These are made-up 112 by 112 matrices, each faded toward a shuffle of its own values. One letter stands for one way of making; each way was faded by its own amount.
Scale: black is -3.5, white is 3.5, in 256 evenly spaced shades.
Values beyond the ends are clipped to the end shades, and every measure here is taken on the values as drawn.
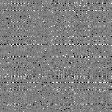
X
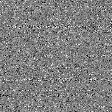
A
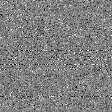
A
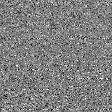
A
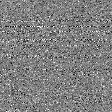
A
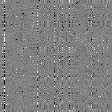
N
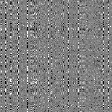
N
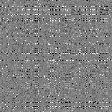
X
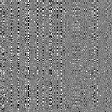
N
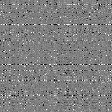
X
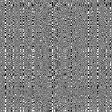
N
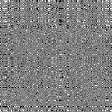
X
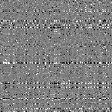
X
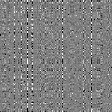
N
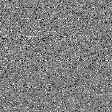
A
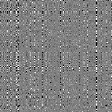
N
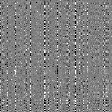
N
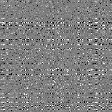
X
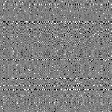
X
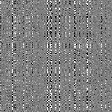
N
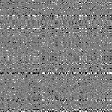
X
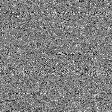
A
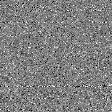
A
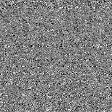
A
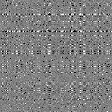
X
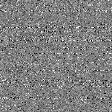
A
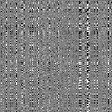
N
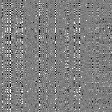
N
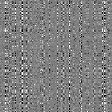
N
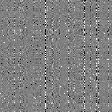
N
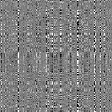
N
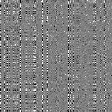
N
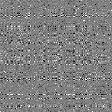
X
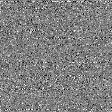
A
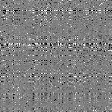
X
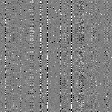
N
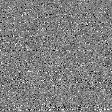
A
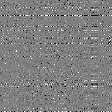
X
